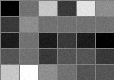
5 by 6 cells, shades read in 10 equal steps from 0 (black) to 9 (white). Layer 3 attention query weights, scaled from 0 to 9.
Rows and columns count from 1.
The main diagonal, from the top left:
0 5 1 3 3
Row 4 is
3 4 2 3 3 2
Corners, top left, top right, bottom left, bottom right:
0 5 7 3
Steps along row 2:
up down same same same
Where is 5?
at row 1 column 6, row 2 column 2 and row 5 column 3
